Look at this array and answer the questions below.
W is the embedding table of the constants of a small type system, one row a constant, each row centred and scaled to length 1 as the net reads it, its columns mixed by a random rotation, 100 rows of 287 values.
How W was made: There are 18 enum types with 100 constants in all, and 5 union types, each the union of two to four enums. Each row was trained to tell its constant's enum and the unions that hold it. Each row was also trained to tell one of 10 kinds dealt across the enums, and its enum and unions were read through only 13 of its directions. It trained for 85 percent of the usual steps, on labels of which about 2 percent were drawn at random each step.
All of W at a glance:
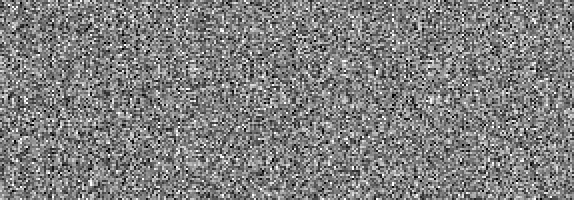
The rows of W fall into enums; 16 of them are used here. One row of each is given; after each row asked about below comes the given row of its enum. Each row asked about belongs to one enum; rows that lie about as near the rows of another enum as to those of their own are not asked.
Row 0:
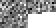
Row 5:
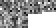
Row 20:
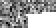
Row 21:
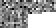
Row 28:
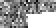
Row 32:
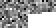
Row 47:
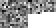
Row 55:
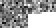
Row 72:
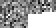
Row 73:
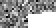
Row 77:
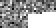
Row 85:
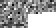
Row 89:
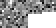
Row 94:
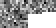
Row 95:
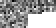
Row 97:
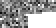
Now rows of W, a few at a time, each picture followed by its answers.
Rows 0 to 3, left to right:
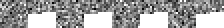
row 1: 89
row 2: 95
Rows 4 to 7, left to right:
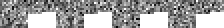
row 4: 72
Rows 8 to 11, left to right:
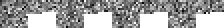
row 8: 97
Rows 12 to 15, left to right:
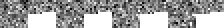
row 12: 21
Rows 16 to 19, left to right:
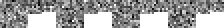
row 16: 95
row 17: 89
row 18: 72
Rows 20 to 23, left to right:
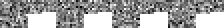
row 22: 95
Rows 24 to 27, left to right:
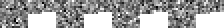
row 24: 89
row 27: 32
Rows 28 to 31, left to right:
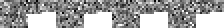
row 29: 73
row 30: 5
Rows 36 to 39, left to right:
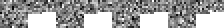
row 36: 72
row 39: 47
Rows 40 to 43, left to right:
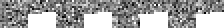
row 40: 85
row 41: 73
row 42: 47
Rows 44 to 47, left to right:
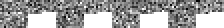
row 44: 95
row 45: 73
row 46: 21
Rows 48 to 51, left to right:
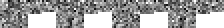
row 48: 47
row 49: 5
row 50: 5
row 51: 5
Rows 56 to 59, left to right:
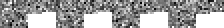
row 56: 28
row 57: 97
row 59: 85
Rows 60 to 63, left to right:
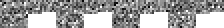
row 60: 77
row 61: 28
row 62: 85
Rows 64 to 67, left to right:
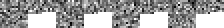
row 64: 72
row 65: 5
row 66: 95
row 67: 21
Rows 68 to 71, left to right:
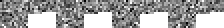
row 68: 97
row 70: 85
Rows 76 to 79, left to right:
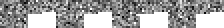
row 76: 21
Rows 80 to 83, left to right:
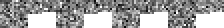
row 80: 21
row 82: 5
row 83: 97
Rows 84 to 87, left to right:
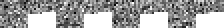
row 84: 21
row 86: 85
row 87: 89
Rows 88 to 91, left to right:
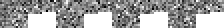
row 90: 73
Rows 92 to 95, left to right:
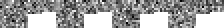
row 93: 47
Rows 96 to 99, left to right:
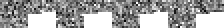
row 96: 47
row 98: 28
